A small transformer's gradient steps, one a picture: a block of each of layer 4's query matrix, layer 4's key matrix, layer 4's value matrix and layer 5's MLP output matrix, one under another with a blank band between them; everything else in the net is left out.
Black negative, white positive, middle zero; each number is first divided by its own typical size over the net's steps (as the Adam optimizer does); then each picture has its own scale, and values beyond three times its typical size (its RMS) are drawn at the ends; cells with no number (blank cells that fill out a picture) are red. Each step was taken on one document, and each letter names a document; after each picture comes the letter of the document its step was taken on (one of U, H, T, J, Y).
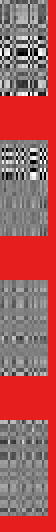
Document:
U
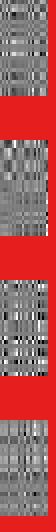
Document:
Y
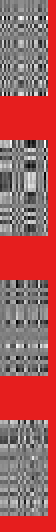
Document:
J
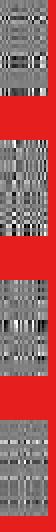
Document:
Y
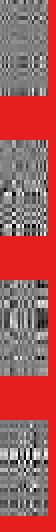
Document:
Y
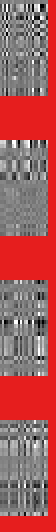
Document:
Y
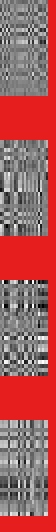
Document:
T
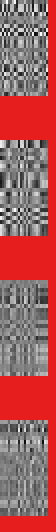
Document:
J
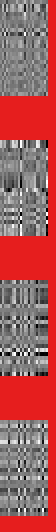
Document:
J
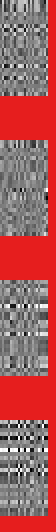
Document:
J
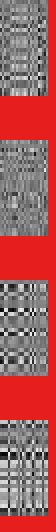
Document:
U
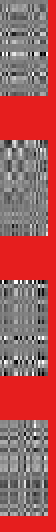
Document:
Y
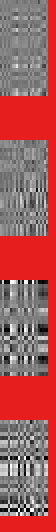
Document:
T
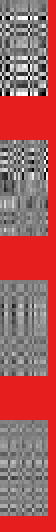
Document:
U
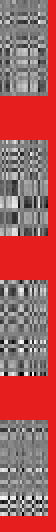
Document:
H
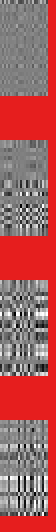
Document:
J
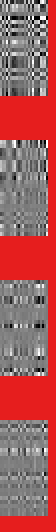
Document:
Y
